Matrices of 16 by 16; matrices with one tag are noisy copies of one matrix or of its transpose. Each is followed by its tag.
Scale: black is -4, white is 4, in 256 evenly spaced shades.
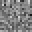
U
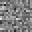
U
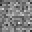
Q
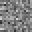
U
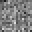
Q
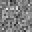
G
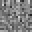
U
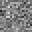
G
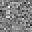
G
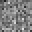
Q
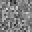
G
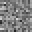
U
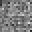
Q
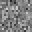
G
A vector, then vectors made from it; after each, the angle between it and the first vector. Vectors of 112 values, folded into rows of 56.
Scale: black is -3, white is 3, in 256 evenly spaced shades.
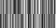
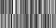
partly opposed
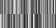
nearly opposite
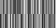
nearly parallel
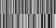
partly aligned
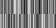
nearly opposite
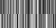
orthogonal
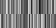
partly opposed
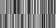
nearly parallel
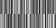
partly opposed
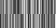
nearly parallel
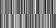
orthogonal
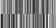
orthogonal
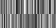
orthogonal
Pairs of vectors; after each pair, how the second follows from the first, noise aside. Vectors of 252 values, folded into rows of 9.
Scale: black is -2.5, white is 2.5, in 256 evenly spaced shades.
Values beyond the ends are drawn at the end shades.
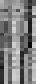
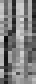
reversed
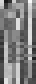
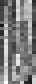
reversed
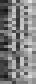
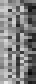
reversed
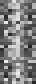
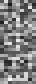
shuffled
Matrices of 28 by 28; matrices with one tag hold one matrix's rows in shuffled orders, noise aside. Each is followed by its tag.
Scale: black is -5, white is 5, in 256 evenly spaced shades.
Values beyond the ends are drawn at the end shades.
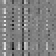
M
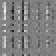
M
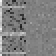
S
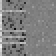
S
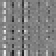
M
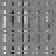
M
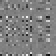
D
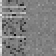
S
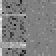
S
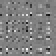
D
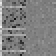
S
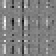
M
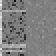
S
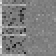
S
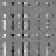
M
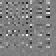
D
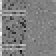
S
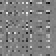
D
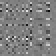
D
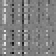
M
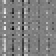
M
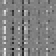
M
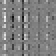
M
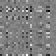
D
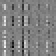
M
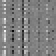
M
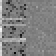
S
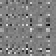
D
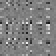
D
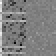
S
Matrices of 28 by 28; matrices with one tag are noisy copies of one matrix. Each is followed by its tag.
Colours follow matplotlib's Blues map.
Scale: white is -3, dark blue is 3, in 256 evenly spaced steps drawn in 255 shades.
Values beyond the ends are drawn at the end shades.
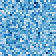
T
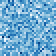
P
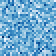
P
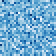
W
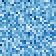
W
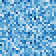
W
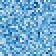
T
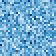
W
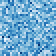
P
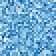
P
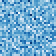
W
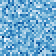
P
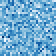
P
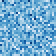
W
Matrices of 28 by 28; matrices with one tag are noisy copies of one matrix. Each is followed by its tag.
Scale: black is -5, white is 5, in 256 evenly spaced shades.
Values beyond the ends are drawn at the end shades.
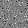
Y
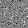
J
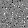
J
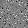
Y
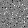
J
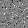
J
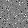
Y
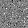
J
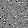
Y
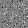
J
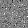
J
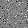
Y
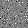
Y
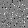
J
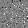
J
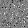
J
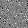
Y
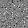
J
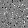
J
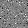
Y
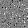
J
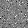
Y
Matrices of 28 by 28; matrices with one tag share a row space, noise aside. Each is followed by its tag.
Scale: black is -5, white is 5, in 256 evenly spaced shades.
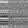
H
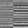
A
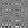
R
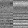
A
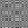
R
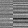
A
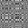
R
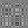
R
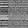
H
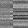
A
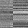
A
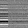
H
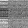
H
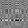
R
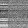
H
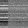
H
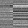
A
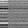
H
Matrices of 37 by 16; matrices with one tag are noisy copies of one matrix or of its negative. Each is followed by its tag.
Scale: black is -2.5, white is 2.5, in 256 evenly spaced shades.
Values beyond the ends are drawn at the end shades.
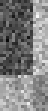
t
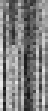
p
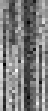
p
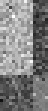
t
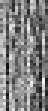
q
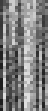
p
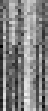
p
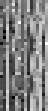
q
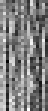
q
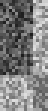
t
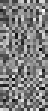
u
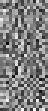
u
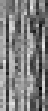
q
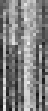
p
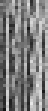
q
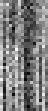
p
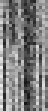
p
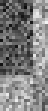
t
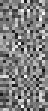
u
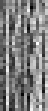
q
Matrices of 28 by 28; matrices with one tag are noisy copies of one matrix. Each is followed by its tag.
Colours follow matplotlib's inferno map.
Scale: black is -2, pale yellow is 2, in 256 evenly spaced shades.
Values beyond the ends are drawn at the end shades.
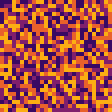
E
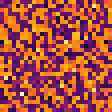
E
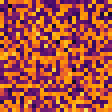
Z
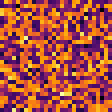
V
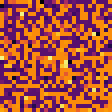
Z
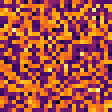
V
